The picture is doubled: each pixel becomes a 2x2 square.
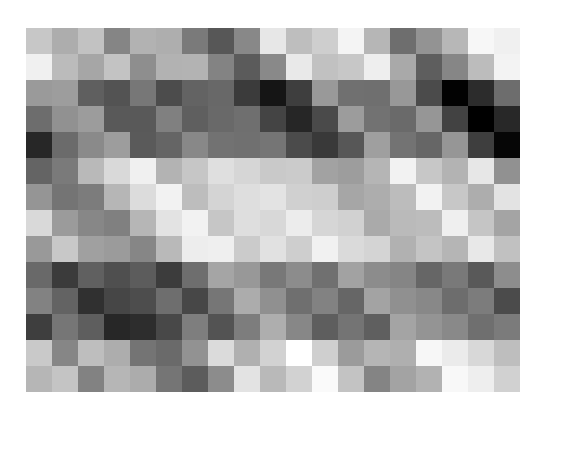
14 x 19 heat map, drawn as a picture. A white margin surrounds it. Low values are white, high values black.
Calmest part: centre. Stripes: horizontal, repeating 2 times. Average level on the scale: 40%.
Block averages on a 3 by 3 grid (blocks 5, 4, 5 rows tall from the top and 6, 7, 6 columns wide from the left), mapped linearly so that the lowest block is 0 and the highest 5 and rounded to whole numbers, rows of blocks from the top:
4 4 4
2 0 1
5 3 3
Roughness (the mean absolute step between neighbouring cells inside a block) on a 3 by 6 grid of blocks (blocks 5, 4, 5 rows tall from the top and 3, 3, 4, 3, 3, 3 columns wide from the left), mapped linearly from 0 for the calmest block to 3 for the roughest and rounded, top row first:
111223 / 110012 / 212211
